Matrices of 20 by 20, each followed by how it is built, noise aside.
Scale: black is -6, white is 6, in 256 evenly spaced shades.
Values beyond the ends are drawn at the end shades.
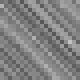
Toeplitz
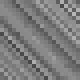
Toeplitz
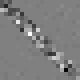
banded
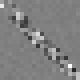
banded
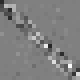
banded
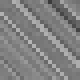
Toeplitz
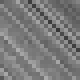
Toeplitz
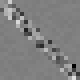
banded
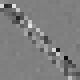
banded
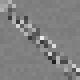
banded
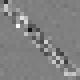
banded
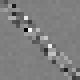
banded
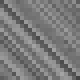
Toeplitz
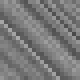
Toeplitz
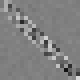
banded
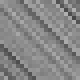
Toeplitz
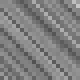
Toeplitz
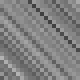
Toeplitz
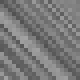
Toeplitz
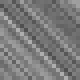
Toeplitz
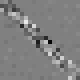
banded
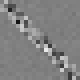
banded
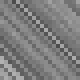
Toeplitz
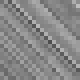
Toeplitz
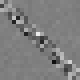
banded
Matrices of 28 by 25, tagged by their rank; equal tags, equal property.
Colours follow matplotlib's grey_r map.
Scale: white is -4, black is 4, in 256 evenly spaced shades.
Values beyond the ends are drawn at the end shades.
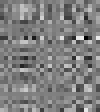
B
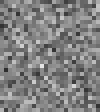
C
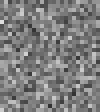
C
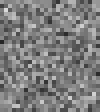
C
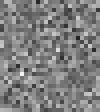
C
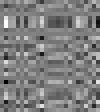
B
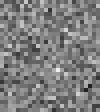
C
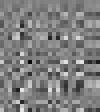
B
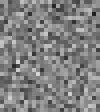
C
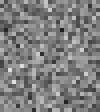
C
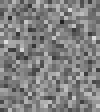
C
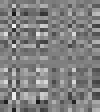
B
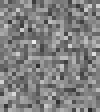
C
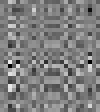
B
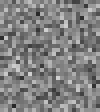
C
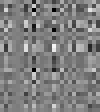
B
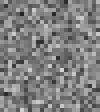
C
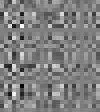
B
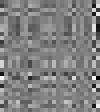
B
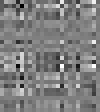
B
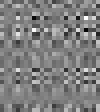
B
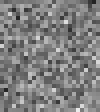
C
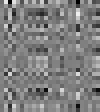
B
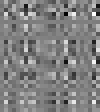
B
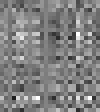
B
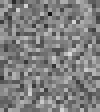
C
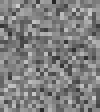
C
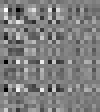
B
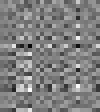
B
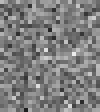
C
